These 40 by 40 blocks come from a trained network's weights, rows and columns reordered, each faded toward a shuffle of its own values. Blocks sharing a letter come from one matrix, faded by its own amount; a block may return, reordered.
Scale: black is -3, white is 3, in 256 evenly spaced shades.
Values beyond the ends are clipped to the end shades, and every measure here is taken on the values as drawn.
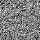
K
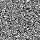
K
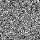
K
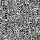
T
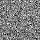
K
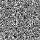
T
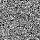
T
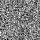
K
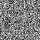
K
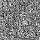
K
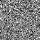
K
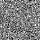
T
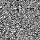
K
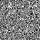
K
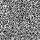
T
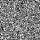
T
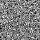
K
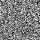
K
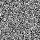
K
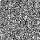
T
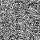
T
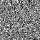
K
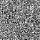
T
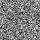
K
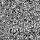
K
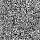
K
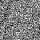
T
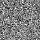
T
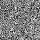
T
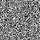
T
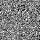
T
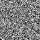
T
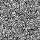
T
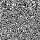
T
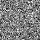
T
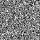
T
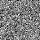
K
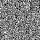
K
